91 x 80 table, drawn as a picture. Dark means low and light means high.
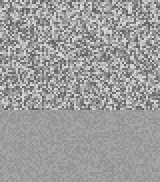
Odd rows or columns: none. Stripes: none. Slope: none. Seam: horizontal, 60% of the way down, the bottom part calmer. Mirror symmetry: none.
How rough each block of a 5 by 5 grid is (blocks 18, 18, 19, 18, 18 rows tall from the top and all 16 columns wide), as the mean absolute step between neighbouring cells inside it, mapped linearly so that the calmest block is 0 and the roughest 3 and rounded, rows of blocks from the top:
3 3 3 3 3
3 3 3 3 3
3 3 3 3 3
0 0 0 0 0
0 0 0 0 0
